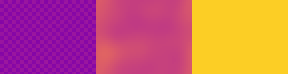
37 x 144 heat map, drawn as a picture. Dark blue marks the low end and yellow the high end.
The table splits into one row of 3 panels. Panel 1,1: low, checkered, faint in contrast. Panel 1,2: middling, smooth, faint in contrast. Panel 1,3: very high, flat.
